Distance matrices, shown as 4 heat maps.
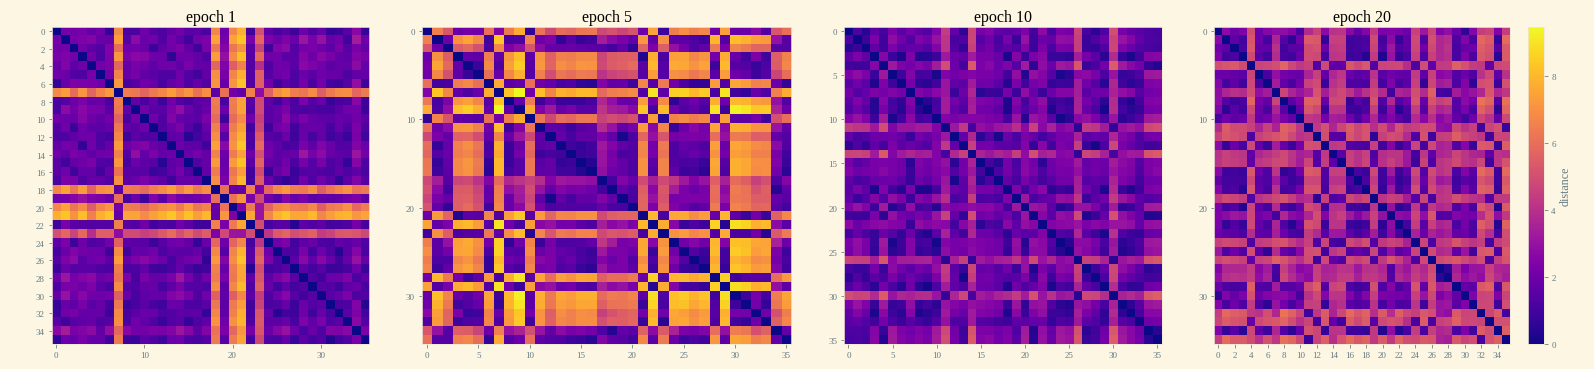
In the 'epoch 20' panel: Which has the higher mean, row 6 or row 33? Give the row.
33
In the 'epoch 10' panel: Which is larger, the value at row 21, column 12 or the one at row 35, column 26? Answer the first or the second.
the second
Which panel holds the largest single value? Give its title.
epoch 5
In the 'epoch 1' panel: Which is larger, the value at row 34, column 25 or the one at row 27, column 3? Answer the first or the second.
the first
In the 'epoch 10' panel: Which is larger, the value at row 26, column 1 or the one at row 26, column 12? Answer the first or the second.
the first
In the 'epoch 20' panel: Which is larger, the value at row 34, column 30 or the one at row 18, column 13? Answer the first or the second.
the first
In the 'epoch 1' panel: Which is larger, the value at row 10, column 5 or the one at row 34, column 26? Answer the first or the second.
the second
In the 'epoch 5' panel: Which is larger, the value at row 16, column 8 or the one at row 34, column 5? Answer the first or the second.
the second
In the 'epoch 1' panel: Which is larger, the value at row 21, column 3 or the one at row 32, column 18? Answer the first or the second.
the first
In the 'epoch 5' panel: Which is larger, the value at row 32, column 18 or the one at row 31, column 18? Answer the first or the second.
the second
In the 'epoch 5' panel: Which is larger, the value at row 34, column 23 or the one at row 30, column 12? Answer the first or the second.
the second
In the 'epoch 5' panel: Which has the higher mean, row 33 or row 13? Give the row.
33
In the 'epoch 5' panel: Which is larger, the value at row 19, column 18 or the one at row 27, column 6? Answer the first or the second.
the first
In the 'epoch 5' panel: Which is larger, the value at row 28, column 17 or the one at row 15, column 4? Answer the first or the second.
the second
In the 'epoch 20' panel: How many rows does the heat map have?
36
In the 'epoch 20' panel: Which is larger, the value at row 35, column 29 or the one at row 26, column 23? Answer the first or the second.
the first
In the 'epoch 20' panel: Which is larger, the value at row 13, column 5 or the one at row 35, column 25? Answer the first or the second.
the second
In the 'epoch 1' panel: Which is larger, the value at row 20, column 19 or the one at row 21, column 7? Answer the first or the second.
the first
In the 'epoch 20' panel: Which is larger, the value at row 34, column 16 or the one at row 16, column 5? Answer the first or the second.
the second
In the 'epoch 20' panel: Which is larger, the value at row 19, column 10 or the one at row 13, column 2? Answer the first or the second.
the first
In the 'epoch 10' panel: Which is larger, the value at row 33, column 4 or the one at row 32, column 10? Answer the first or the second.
the first
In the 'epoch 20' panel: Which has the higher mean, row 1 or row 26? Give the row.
26
